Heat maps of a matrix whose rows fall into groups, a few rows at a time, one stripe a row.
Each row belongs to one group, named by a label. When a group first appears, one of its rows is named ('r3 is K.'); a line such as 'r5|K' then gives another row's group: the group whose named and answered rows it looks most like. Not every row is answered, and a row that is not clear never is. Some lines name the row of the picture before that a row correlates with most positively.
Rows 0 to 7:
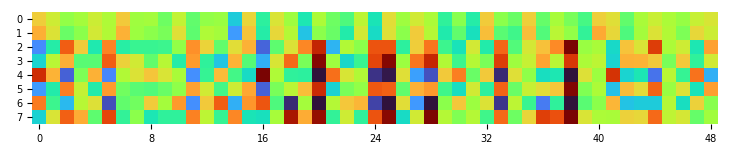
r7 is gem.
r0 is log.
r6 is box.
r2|gem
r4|box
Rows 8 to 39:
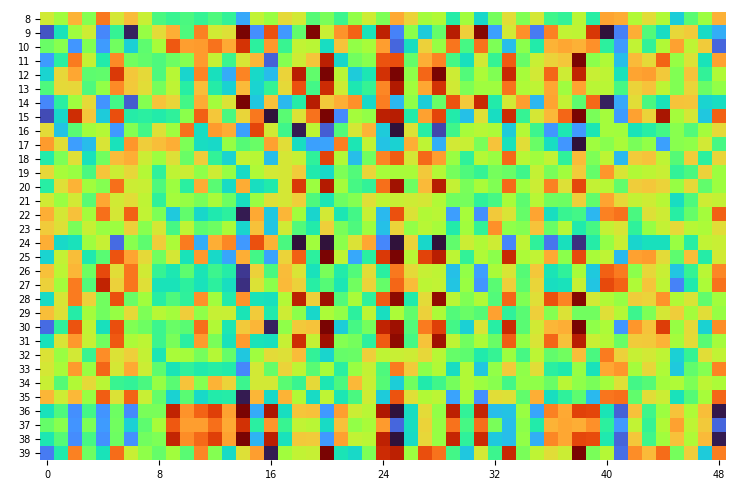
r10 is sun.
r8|log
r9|sun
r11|gem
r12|gem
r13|gem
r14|sun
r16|box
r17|box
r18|gem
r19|log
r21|log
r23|log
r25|gem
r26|log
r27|log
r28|gem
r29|log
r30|gem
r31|gem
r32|log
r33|log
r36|sun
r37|sun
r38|sun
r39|gem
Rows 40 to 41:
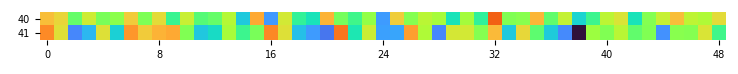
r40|log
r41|box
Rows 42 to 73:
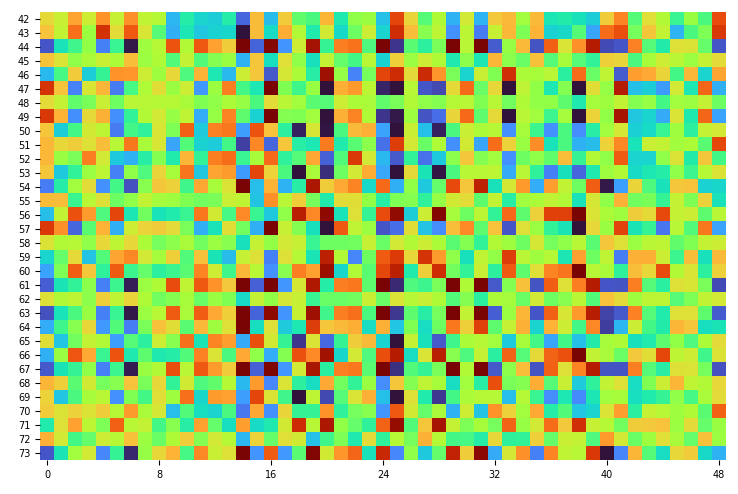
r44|sun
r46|gem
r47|box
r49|box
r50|box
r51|log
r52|box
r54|sun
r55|box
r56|gem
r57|box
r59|gem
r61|sun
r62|log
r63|sun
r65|box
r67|sun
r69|box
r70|log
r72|log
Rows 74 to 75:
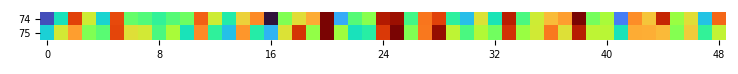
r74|gem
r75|gem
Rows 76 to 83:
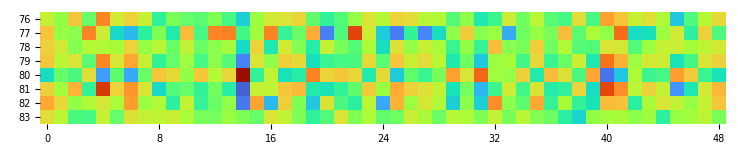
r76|log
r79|log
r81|log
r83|box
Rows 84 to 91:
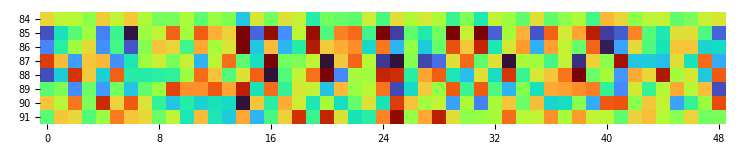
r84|log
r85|sun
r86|sun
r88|gem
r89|sun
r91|gem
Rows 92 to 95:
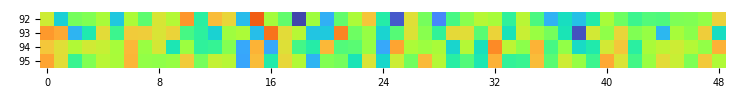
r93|box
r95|log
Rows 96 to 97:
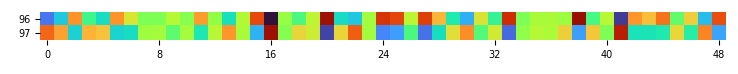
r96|gem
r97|box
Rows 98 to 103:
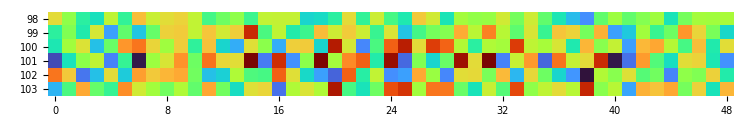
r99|sun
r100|gem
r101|sun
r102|box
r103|gem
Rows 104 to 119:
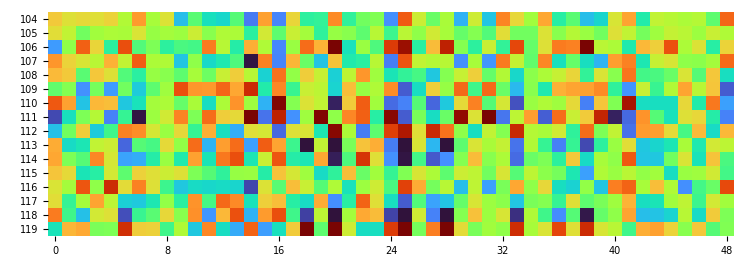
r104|log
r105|log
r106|gem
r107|log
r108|box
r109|sun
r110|box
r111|sun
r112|gem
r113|box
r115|box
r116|log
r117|box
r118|box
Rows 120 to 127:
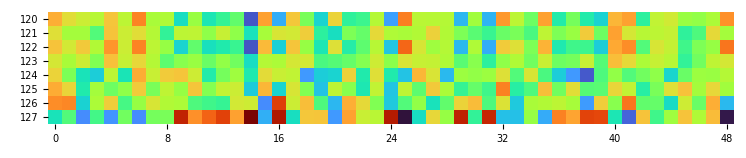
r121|log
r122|log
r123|log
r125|log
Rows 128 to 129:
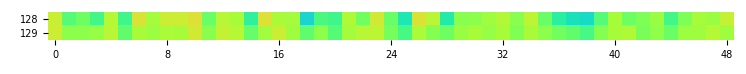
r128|box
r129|box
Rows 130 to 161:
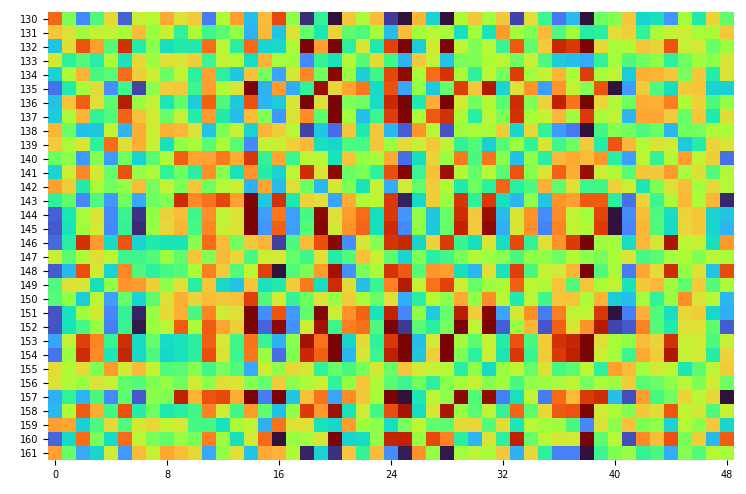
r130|box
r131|log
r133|box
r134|gem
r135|sun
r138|box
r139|log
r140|sun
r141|gem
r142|log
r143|sun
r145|sun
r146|gem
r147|box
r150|sun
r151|sun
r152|sun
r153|gem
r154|gem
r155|log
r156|box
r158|gem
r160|gem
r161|box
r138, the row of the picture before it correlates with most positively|128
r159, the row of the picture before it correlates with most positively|129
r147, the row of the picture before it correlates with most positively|129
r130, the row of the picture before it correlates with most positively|129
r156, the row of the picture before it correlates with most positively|129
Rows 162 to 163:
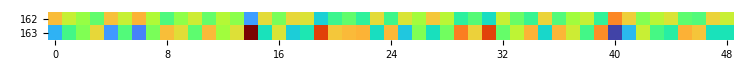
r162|log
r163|sun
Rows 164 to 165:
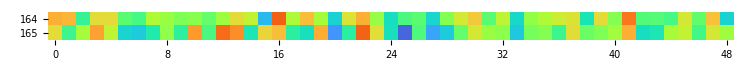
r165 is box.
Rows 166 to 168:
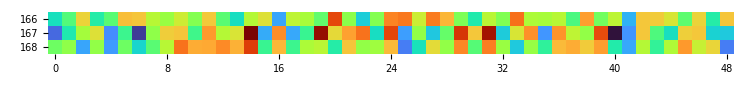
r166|gem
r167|sun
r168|sun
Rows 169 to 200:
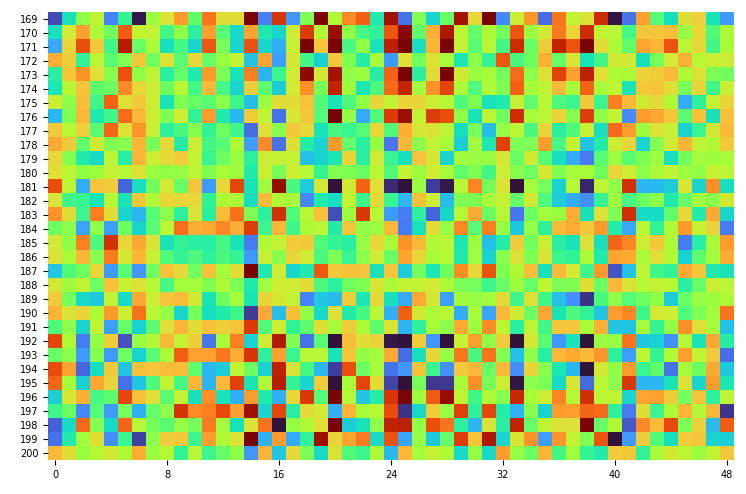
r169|sun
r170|gem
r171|gem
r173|gem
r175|log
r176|gem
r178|log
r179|box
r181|box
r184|sun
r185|log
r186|log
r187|sun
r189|box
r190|log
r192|box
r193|sun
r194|box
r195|box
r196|gem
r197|sun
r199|sun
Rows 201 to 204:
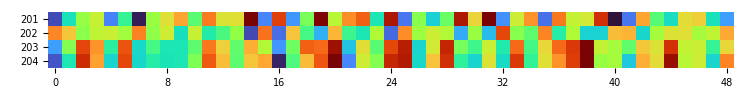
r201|sun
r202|log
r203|gem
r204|gem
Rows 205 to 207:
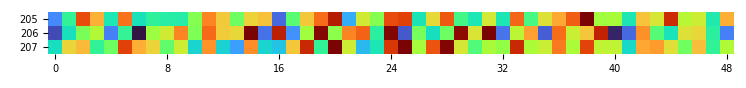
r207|gem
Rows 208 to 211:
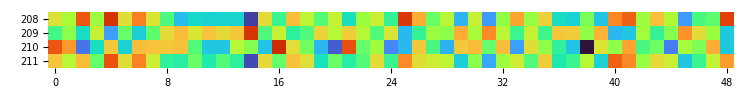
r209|sun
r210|box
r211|log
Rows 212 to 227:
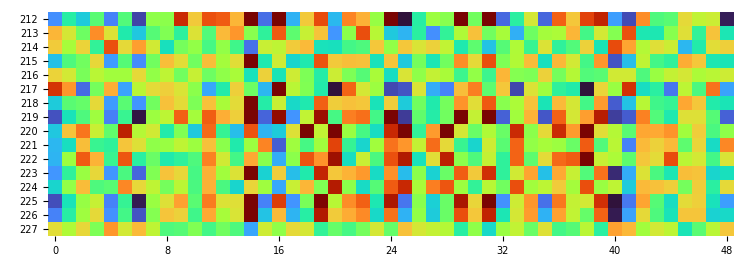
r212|sun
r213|box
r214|log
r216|log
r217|box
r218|sun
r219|sun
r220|gem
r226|sun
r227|log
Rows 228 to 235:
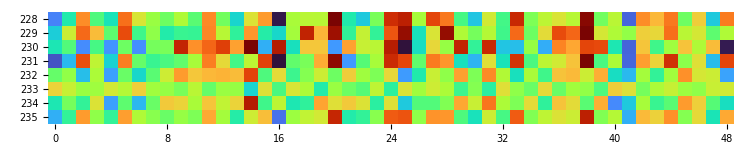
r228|gem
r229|gem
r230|sun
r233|log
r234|sun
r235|gem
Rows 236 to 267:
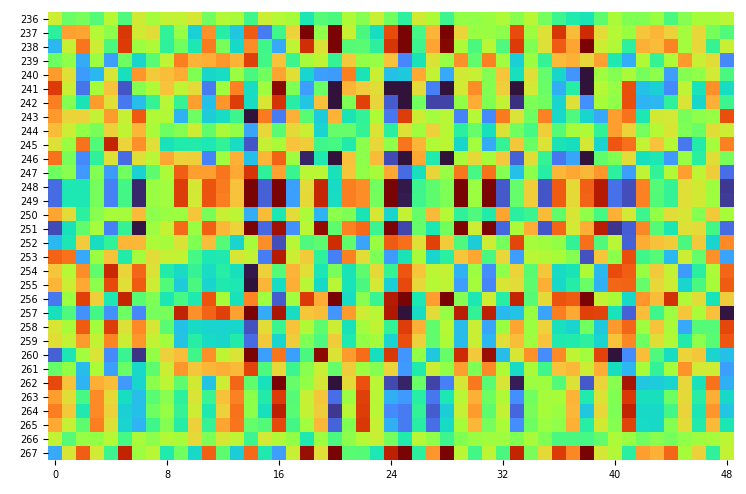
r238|gem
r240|box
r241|box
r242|box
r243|log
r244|log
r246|box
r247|sun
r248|sun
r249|sun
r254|log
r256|gem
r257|sun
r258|log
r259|log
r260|sun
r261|sun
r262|box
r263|box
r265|box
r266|box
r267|gem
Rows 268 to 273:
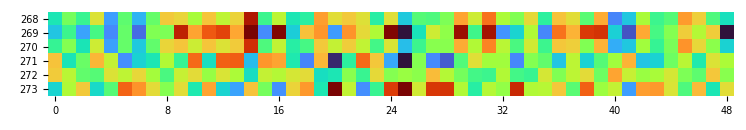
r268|sun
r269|sun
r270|sun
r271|box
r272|log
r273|gem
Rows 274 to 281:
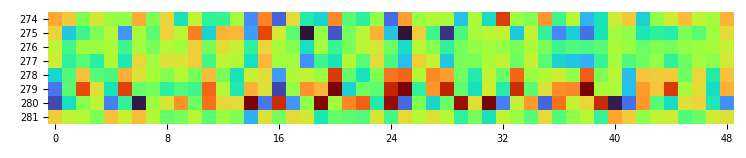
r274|log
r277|box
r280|sun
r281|log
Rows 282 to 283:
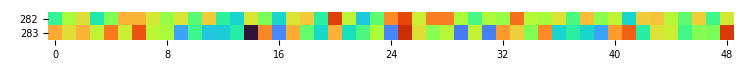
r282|gem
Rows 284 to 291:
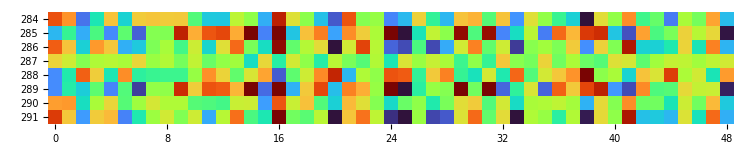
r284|box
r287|log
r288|gem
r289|sun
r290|box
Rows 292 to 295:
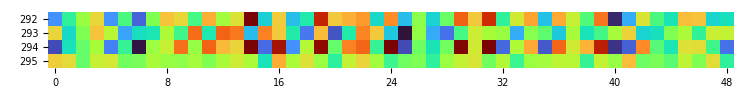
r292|sun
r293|box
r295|box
